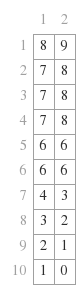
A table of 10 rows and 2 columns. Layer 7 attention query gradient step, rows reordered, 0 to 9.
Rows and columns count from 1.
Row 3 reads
7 8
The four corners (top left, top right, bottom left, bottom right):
8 9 1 0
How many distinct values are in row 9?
2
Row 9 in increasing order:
1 2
